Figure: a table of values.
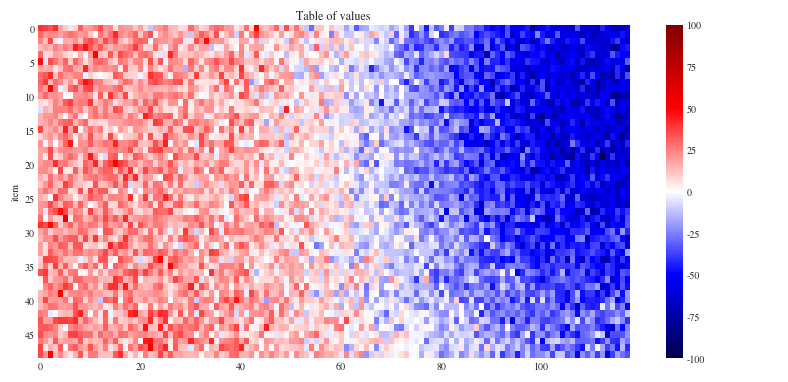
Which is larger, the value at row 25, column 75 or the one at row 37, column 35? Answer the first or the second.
the second
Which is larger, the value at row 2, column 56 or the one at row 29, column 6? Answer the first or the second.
the second
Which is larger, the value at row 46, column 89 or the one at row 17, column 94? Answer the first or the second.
the first
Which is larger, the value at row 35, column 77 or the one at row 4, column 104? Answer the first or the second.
the first
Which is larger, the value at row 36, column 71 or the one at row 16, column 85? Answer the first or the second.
the first
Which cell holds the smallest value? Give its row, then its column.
19, 112
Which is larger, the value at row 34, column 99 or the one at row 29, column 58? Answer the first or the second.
the second
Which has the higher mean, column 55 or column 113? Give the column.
55
